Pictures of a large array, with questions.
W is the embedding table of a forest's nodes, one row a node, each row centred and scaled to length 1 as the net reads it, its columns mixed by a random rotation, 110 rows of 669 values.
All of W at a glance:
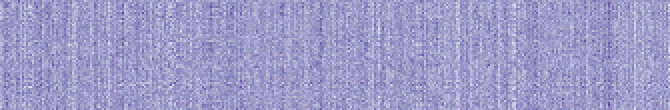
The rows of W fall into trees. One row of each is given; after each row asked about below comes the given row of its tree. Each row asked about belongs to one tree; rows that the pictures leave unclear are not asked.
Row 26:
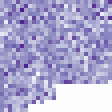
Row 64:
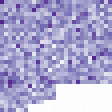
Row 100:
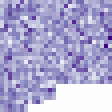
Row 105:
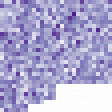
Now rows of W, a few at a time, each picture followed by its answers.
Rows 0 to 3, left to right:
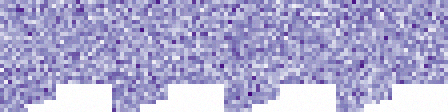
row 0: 100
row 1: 64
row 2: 105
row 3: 26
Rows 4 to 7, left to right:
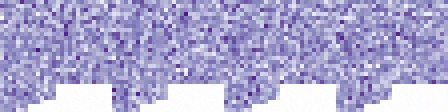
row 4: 105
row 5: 105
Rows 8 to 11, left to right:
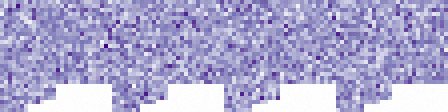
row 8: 100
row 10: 26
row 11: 105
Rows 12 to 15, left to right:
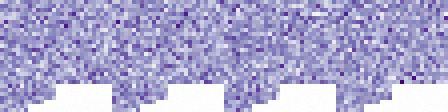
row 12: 105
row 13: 105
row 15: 26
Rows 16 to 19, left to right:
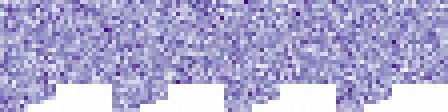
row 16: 100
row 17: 26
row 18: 105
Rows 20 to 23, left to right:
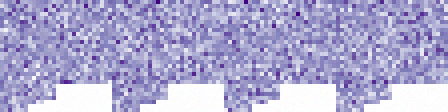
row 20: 26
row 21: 64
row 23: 64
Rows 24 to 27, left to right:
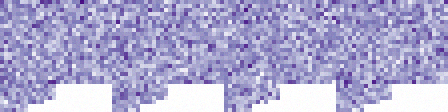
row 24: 64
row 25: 105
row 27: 64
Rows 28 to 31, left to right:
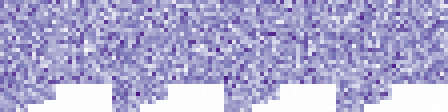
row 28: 64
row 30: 64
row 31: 105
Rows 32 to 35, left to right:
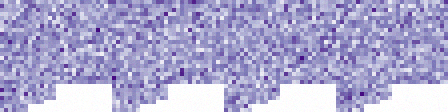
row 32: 105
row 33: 64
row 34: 100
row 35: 105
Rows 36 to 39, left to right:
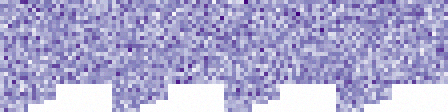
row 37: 26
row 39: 64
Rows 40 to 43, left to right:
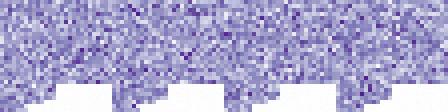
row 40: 100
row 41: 100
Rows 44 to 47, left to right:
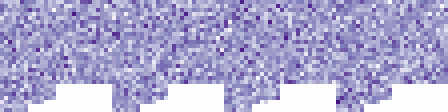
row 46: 26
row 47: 105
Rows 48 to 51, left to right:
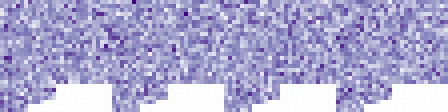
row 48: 100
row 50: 105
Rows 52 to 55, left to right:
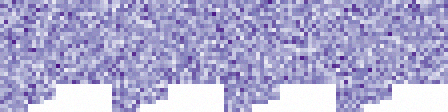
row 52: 105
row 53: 100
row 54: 64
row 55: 100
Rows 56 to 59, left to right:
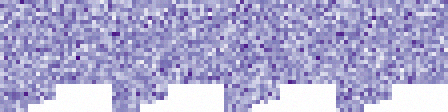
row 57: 105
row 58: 26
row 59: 105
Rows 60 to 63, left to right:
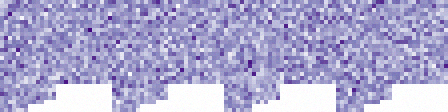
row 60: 26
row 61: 64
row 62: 26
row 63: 64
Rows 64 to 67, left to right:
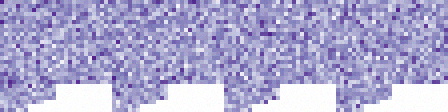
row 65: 64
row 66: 64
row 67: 100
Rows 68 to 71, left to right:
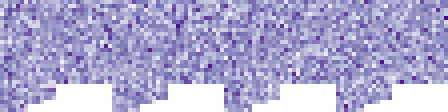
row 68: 100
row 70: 105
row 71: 26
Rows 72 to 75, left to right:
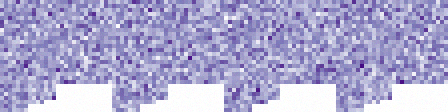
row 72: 26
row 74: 105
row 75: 26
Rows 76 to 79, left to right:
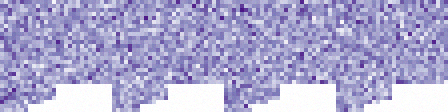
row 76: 105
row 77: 26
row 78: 100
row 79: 26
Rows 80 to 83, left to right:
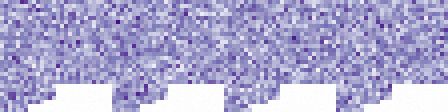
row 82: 100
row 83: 100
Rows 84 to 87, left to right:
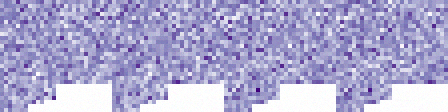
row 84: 26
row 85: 26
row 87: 105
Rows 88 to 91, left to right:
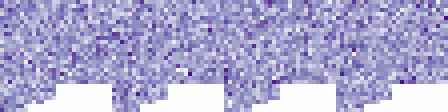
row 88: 100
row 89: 105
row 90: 64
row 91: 26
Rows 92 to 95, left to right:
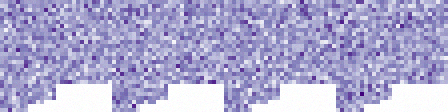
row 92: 26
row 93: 100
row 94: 100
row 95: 105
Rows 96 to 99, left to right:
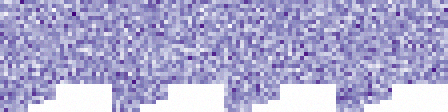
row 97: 64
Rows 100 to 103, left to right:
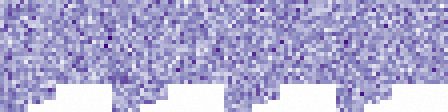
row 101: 64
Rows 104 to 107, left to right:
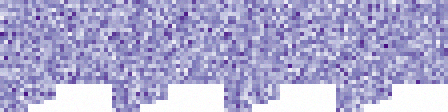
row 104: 105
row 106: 105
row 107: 100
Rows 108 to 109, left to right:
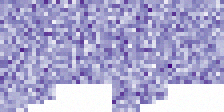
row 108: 64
